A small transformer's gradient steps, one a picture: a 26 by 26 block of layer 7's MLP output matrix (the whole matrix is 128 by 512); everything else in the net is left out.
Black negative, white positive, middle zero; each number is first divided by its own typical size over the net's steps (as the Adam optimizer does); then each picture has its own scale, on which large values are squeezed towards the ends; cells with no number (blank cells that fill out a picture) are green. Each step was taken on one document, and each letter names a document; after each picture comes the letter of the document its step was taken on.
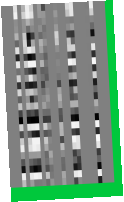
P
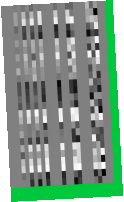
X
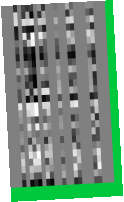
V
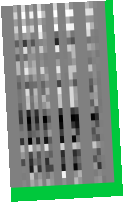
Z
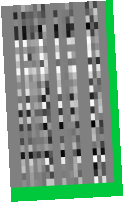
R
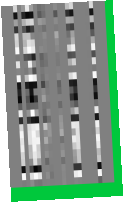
P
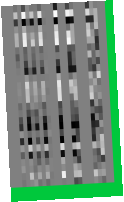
Z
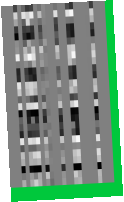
V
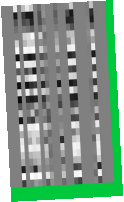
P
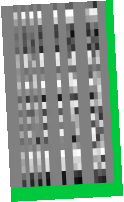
X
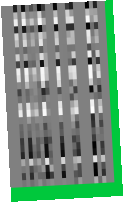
R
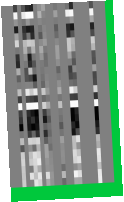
V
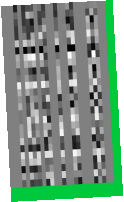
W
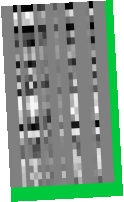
P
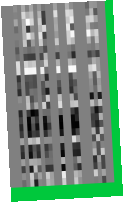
Z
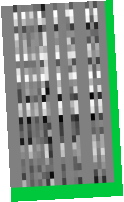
R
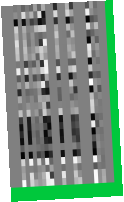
R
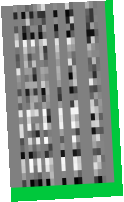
W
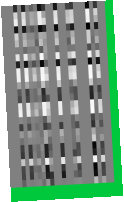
R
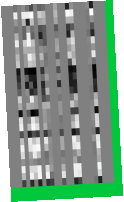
V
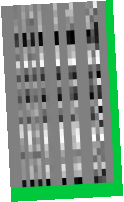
X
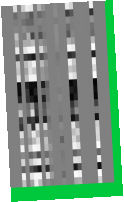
P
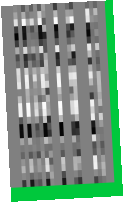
R
